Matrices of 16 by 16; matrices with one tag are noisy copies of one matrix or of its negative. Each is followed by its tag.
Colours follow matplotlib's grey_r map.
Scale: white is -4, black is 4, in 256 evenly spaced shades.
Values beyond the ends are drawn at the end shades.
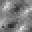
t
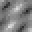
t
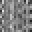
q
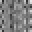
q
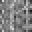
q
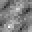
t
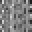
q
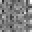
q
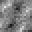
t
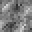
t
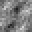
t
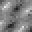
t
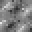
t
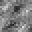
t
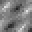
t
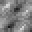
t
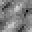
t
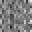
q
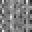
q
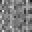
q
